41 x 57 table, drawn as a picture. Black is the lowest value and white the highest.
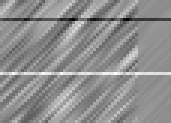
The distribution is heavy-tailed on both sides. The right part is calmer, past a seam about 80% of the way across. Rows 7 and 25 stand out from the rest. The bottom right is the calmest part.
